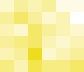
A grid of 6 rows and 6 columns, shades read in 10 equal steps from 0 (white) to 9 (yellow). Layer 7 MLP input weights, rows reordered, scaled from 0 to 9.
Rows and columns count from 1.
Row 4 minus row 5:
1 1 -3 1 -1 -1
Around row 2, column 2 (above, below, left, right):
4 2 4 4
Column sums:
21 24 35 20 17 16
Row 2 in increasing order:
0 2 3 4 4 6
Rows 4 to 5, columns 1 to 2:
4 5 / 3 4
